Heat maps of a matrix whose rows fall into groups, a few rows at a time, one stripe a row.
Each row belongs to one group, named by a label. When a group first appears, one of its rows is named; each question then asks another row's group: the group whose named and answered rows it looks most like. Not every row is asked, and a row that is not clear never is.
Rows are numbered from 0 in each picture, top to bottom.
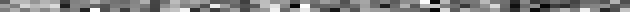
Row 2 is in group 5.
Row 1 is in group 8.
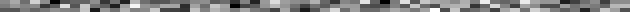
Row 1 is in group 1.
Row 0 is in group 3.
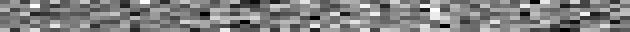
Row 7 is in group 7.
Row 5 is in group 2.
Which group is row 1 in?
3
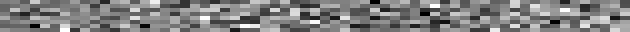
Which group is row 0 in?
7
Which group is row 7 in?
1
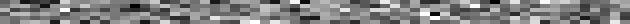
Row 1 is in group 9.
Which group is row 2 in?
1
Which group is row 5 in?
3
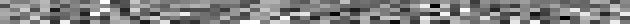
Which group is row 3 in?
5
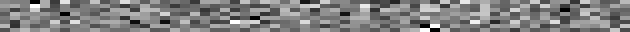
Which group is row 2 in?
7
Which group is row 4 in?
3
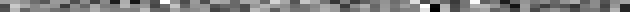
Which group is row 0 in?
9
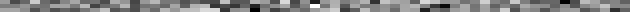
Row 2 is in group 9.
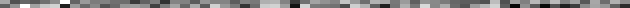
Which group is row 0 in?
1
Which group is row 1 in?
8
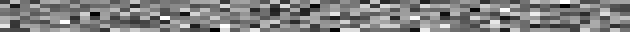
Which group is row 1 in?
7
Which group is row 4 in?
9
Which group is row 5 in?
1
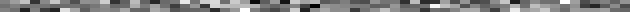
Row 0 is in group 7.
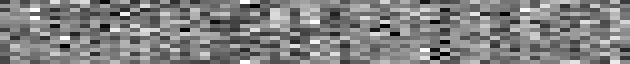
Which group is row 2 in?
3
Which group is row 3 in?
9
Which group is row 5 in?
5
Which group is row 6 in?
3
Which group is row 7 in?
7
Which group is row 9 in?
1
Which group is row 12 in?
8
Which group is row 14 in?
8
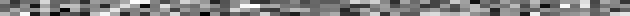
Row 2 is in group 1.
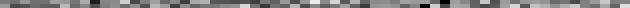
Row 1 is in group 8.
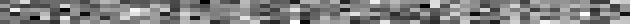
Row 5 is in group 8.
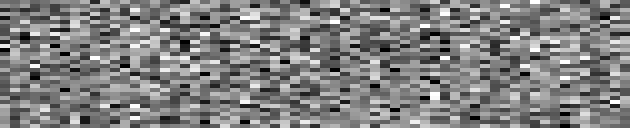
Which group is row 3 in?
5
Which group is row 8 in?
2
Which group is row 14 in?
5
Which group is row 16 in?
3
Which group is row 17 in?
9
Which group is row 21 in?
7
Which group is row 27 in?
9
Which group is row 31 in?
7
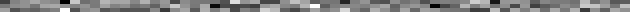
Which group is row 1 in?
5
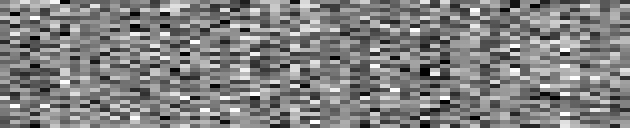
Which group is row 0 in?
8
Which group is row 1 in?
5
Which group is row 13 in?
7
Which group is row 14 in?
9
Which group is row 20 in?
1
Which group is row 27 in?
2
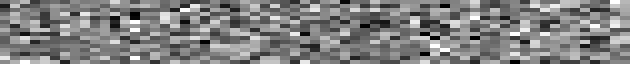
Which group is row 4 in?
9
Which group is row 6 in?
1
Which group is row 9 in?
8
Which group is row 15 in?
8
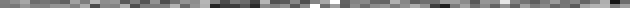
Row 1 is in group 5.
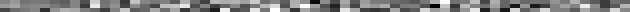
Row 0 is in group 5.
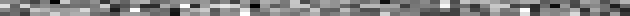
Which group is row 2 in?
2
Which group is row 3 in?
2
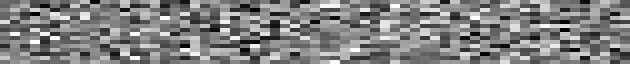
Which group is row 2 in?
3
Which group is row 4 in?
9
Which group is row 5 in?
7
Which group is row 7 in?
7
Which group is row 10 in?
3
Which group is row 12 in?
2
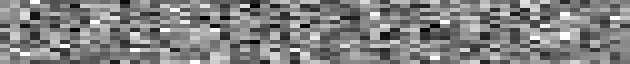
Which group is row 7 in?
9
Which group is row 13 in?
8
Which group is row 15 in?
9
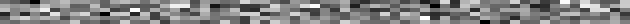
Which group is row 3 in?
2
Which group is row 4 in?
8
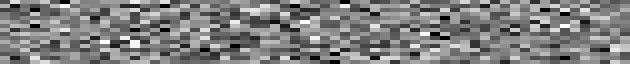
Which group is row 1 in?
1
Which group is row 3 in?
7
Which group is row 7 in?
1
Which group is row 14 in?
7
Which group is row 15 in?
9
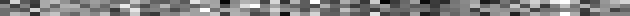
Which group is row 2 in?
2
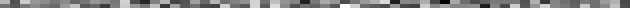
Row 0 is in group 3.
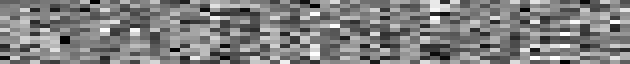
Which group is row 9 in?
8
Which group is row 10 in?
8
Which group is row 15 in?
7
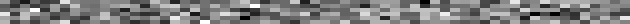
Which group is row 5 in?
1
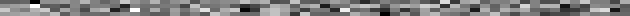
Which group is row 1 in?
3
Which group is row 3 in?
8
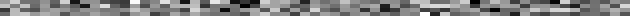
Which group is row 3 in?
8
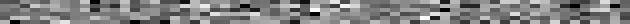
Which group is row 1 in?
2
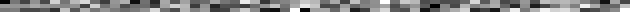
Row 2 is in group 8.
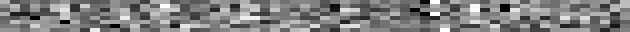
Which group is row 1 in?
9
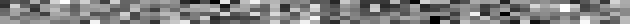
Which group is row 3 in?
9
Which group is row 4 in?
5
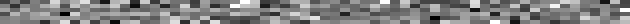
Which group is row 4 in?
5
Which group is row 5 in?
1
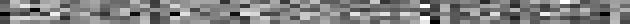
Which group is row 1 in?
8
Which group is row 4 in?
8
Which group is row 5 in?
8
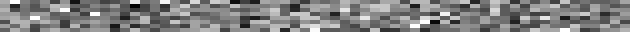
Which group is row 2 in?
1
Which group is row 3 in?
5
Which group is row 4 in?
3
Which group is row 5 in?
8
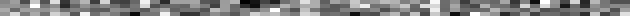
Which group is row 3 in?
9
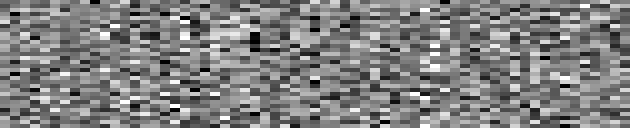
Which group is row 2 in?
8
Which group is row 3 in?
1
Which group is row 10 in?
3
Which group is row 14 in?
8
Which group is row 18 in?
1
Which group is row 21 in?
7
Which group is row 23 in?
9
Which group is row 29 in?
7
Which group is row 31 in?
7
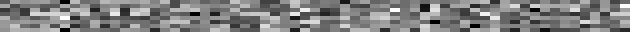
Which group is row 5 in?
5
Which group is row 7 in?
8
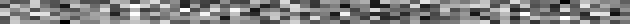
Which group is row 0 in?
7
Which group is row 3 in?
2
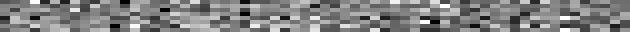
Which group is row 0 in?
3
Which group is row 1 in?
5
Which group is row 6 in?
2
